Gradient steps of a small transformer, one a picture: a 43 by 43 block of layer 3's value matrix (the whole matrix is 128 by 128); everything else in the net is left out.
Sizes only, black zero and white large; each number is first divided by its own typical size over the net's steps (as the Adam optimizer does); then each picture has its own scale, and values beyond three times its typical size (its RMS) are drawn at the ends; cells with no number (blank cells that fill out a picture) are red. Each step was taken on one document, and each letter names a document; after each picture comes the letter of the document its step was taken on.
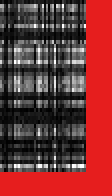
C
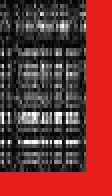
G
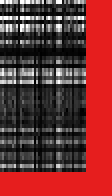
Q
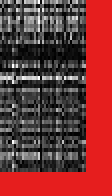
Q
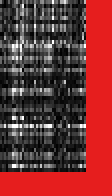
G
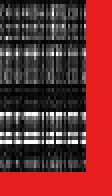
G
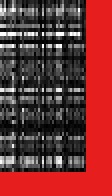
Q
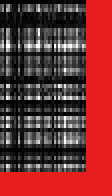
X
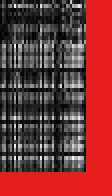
X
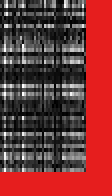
X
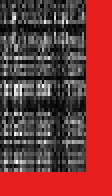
X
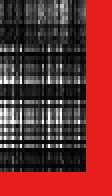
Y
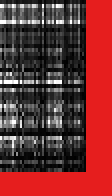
Y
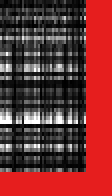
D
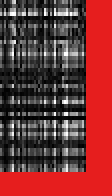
C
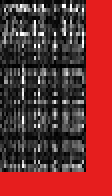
C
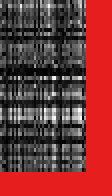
C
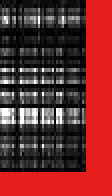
Y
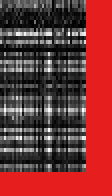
D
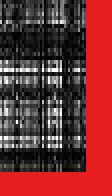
Y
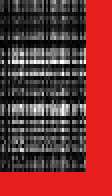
D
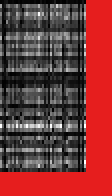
D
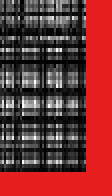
Q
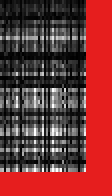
D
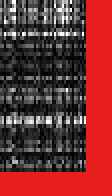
G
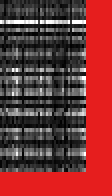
D
